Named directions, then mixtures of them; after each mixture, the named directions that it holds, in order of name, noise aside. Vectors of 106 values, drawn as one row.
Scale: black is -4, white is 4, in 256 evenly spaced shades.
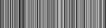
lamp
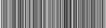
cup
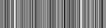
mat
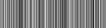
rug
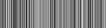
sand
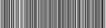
lamp, mat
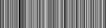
lamp, rug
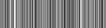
mat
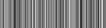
mat, rug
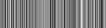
mat, sand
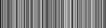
cup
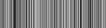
mat, sand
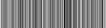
cup, mat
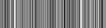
mat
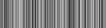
mat, rug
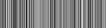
sand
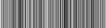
cup, rug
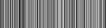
lamp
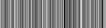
cup, mat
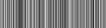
rug
